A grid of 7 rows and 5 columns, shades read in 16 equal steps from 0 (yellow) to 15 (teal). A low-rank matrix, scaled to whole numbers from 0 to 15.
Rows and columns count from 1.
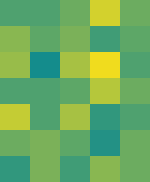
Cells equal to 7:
2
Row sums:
42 47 37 45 43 50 49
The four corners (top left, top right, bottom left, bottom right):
11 9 13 9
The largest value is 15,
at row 3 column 2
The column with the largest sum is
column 2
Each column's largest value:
13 15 12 14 11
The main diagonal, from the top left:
11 10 5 4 11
